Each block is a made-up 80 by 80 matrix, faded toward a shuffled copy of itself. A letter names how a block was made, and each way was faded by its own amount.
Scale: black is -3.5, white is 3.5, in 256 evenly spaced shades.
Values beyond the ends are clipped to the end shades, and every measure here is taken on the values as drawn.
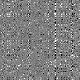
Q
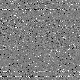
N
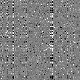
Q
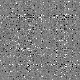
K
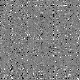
K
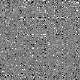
K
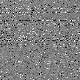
N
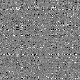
K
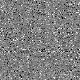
N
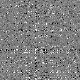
K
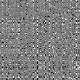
Q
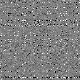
K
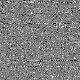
N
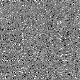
N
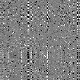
Q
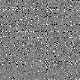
K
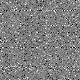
N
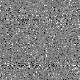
N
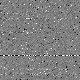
N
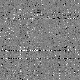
K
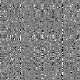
Q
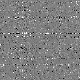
K
